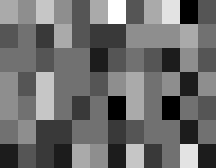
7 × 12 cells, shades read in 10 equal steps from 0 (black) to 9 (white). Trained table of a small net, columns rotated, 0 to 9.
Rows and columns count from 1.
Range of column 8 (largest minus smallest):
4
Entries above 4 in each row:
8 5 1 6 3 1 4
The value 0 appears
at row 1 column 11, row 5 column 7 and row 5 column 10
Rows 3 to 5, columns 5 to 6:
4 1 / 4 3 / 2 4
